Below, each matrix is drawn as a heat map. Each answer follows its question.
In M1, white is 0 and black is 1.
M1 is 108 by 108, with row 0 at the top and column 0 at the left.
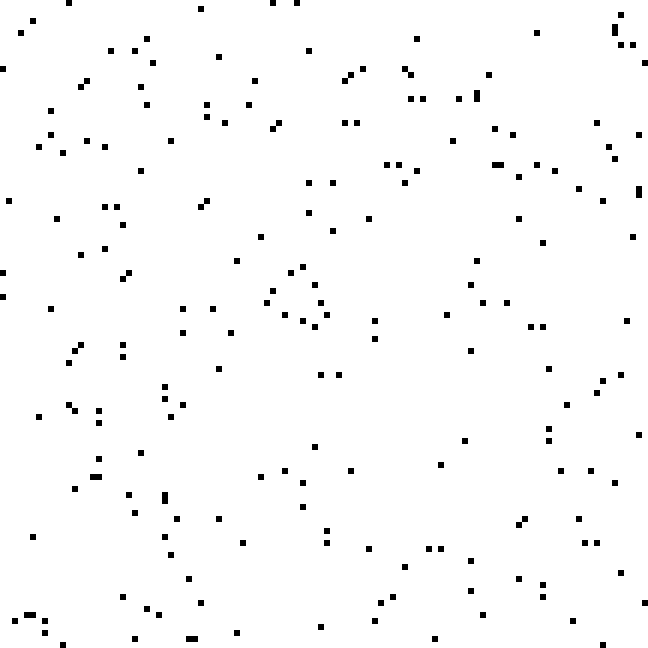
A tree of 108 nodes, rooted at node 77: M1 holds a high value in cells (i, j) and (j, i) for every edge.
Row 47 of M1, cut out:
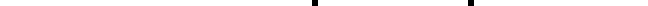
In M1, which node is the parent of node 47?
78
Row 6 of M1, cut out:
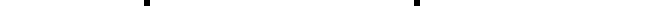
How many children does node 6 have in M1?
1
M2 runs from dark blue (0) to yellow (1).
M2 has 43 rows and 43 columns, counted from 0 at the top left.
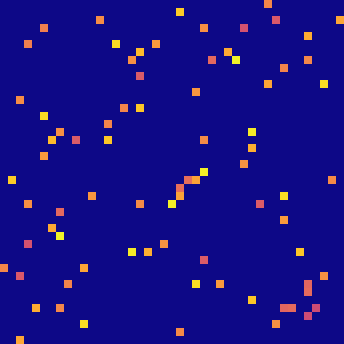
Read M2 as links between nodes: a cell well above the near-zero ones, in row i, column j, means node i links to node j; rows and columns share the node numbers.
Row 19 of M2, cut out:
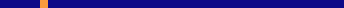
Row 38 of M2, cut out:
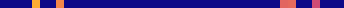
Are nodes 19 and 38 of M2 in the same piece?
no
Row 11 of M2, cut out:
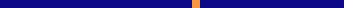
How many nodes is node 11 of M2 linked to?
1
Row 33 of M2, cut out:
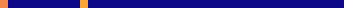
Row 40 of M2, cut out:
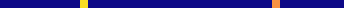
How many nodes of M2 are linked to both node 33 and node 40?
1
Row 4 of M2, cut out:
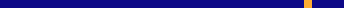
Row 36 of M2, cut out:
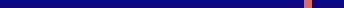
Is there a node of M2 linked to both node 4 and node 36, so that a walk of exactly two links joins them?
yes
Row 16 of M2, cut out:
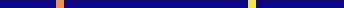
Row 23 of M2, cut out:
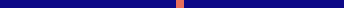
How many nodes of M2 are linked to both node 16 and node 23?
0
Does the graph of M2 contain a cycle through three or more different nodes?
no
